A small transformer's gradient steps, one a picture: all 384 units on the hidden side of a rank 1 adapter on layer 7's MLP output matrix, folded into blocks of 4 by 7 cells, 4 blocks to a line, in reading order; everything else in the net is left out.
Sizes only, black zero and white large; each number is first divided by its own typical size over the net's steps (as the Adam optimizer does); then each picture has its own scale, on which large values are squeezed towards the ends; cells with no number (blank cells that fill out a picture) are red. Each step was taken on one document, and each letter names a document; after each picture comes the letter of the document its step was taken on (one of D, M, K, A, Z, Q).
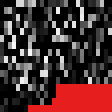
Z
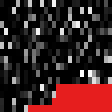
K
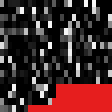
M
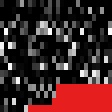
K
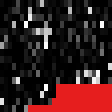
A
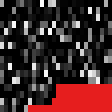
K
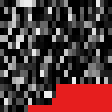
Z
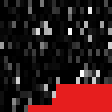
K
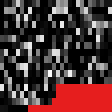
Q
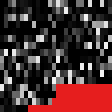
Q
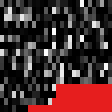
Q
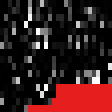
A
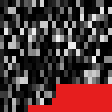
Z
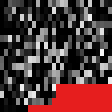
Q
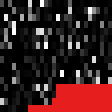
A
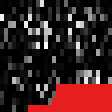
A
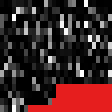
M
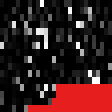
A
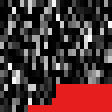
K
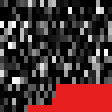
K
